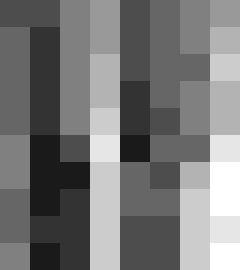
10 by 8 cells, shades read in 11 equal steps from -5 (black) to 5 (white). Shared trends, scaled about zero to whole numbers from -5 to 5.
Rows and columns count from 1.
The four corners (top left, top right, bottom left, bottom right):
-2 1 0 5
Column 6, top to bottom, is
-1 -1 -1 -1 -2 -1 -2 -1 -2 -2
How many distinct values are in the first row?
4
